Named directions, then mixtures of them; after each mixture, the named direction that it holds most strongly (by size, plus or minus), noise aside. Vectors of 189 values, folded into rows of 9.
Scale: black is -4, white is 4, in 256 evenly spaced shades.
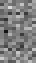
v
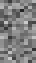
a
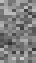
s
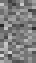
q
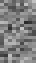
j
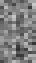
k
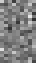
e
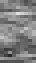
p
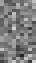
k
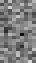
v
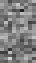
a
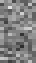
v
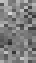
s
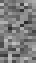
j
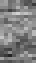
p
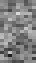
p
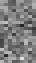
s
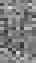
v
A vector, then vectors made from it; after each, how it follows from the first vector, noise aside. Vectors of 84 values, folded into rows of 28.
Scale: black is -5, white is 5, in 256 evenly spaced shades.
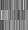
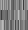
negated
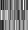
scaled up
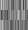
negated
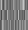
sign-scrambled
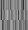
sign-scrambled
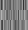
sign-scrambled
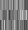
reversed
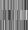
reversed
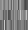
reversed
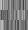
negated
